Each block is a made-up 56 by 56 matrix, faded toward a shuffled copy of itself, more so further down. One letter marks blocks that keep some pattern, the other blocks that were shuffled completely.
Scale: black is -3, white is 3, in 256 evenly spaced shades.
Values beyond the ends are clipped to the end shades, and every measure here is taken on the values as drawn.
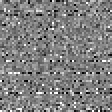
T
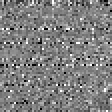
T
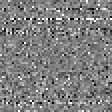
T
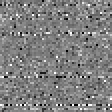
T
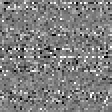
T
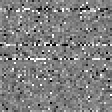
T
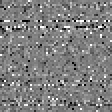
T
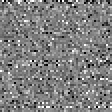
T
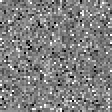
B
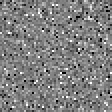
B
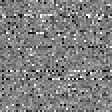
T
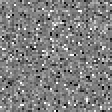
B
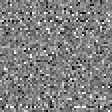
T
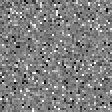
B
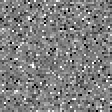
B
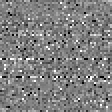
T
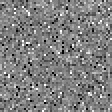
B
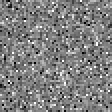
B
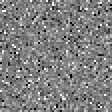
B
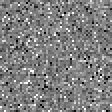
B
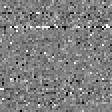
T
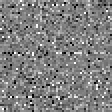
T
